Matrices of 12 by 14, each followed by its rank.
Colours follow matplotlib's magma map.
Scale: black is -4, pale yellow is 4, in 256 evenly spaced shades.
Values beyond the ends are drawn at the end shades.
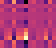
one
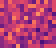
full rank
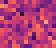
full rank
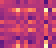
two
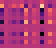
one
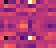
two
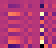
one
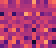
two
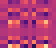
one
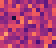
full rank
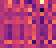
two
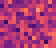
full rank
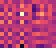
two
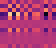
one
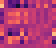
two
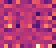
two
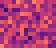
full rank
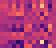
two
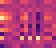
two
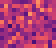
full rank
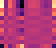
one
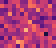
full rank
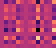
one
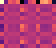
one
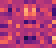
two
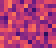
full rank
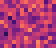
full rank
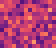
full rank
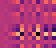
one
